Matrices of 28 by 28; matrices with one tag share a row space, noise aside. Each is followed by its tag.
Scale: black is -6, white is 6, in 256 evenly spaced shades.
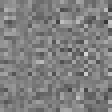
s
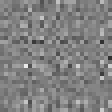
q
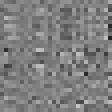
s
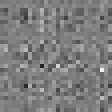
q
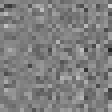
s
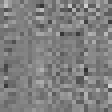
s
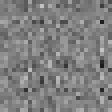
q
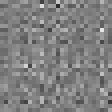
q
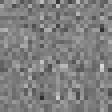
q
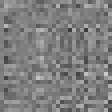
s
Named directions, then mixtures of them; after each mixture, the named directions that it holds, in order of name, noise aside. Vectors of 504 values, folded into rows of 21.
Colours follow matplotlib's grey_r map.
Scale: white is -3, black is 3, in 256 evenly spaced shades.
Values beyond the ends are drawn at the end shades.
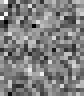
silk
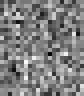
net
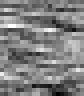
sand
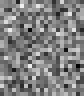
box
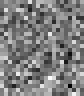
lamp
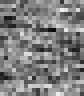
box, sand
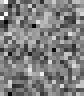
silk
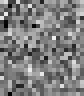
silk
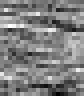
sand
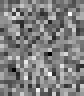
box, net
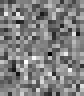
net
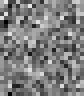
silk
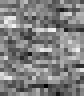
box, sand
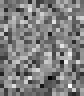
lamp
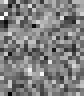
silk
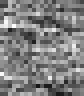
sand, silk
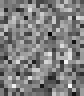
lamp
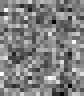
lamp, sand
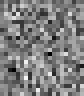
box, net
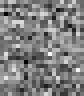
net, sand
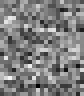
box, sand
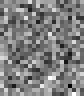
lamp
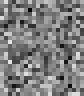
lamp, silk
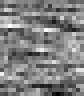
sand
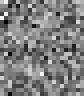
silk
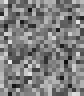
lamp, silk
